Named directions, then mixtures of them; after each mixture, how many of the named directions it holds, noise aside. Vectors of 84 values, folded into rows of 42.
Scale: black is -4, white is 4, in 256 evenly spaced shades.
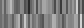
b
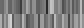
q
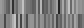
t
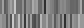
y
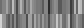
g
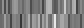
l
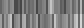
two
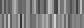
three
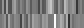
two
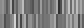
two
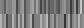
two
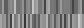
one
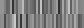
one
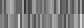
three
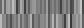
three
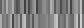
three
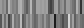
two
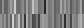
one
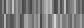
three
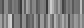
one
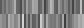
two
